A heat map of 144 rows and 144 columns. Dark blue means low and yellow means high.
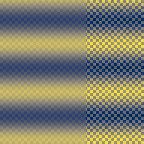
A vertical seam about 60% of the way across splits the table, and the left part is calmer. On average the colour sits 50% of the way up the scale. There is no overall slope. Horizontal stripes repeat 3 times down the table.
